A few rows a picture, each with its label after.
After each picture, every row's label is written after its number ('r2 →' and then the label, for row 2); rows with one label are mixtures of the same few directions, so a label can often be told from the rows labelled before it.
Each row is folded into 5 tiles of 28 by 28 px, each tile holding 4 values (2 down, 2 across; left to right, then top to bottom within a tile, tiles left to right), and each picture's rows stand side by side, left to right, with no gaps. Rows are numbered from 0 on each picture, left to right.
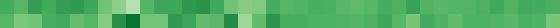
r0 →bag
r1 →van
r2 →bag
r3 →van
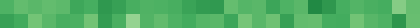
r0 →van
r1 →van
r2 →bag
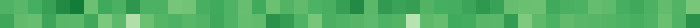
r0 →van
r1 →bag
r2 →van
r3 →van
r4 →bag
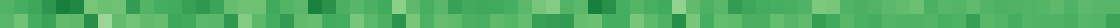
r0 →van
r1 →van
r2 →bag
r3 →bag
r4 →bag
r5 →bag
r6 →van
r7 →van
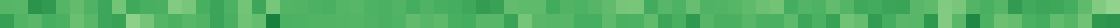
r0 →bag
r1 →bag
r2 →bag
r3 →van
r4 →van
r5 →van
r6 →van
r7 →bag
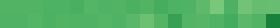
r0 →van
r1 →van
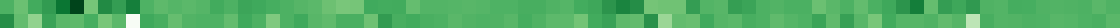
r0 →van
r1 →van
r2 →van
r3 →van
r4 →van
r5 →bag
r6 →van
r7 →bag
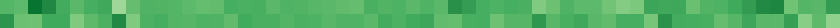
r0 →bag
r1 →van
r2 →van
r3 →bag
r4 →van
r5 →van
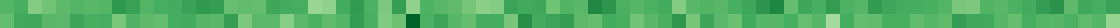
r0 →bag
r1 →van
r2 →bag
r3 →van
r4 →bag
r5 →van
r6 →bag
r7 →van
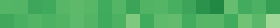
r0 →bag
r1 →van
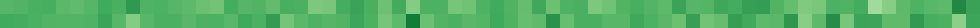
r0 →bag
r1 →van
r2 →bag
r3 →bag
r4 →bag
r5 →van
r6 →bag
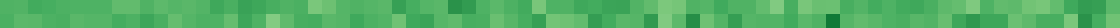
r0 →bag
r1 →van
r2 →bag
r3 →bag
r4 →van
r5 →van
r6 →bag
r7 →van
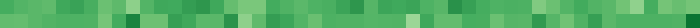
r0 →bag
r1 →van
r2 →van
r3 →bag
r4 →van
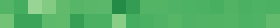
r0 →bag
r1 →van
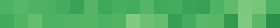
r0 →van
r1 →van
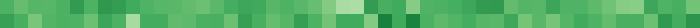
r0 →van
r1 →van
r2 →van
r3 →van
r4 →van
